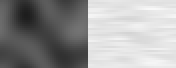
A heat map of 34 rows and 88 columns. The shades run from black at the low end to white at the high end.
The table splits into one row of 2 panels. Panel 1,1: low, smooth. Panel 1,2: very high, streaked across, faint in contrast.
